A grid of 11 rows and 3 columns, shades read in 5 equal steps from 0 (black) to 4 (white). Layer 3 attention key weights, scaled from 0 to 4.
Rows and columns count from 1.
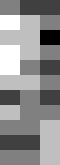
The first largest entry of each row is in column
1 1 1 1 1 1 2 1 3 3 3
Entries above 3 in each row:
0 1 0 1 1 0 0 0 0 0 0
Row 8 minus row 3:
0 -1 2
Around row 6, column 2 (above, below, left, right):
2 2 3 2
